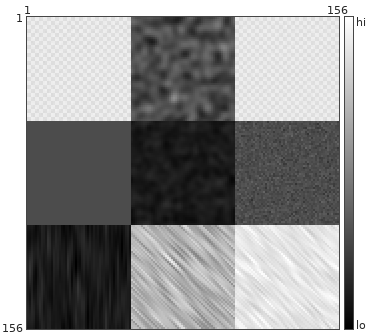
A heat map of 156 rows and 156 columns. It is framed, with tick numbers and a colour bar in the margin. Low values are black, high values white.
The table splits into 3 rows of 3 panels. Panel 1,1: very high, checkered, faint in contrast. Panel 1,2: low, blotchy. Panel 1,3: very high, checkered, faint in contrast. Panel 2,1: low, flat. Panel 2,2: very low, blotchy, faint in contrast. Panel 2,3: low, fine-grained, faint in contrast. Panel 3,1: very low, streaked downward, faint in contrast. Panel 3,2: high, slanting down to the right. Panel 3,3: very high, slanting down to the right, faint in contrast.
